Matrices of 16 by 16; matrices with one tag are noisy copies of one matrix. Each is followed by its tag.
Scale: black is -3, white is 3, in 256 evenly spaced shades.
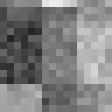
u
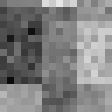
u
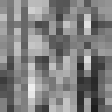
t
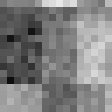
u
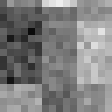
u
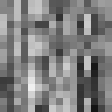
t
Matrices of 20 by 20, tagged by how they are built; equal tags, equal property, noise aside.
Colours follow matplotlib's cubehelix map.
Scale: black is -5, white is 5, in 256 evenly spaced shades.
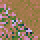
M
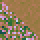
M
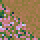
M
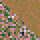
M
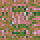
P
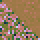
M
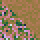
M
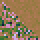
M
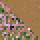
M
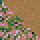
M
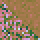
M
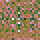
P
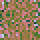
P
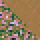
M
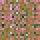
P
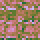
P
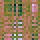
P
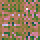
P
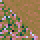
M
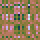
P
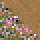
M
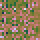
P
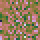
P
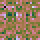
P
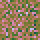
P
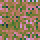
P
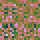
P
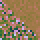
M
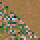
M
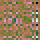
P
